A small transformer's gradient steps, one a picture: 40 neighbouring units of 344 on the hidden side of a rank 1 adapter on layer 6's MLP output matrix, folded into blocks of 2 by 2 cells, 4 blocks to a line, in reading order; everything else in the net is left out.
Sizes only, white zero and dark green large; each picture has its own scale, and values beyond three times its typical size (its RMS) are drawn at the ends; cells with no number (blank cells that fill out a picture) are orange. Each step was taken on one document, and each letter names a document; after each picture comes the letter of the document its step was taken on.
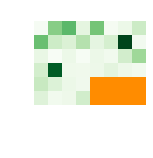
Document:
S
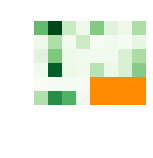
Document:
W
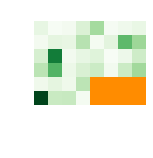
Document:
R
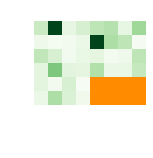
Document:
S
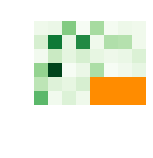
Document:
S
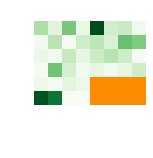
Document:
R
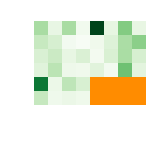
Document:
R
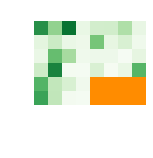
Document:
W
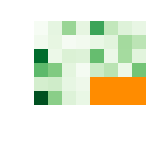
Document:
R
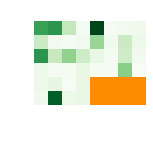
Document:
W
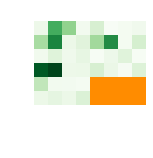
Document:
S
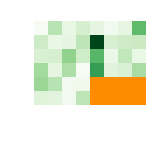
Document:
S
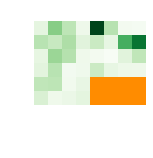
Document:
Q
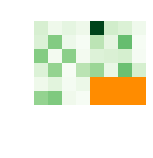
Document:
Q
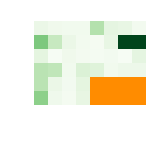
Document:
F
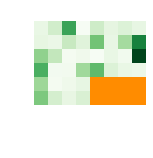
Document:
F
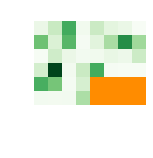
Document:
F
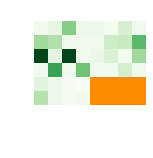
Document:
Q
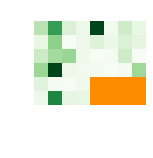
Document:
W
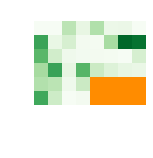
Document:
F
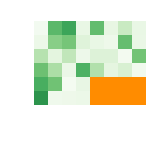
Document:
F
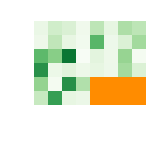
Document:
R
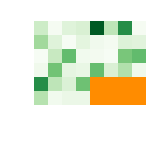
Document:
Q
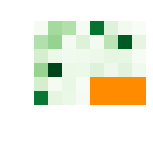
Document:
S
